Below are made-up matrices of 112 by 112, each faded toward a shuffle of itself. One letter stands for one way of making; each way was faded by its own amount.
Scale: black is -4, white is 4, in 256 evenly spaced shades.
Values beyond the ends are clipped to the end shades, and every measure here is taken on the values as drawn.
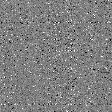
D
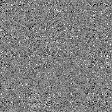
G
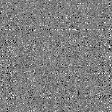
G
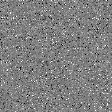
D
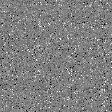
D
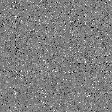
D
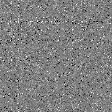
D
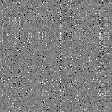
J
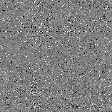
D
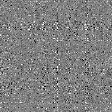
G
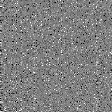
J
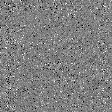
D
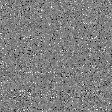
D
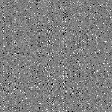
J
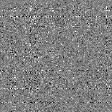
G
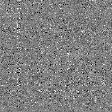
G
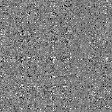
G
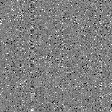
J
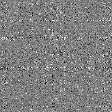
G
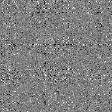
G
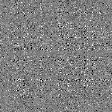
G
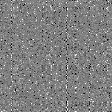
J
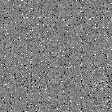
D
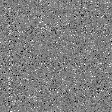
D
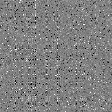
J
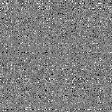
G
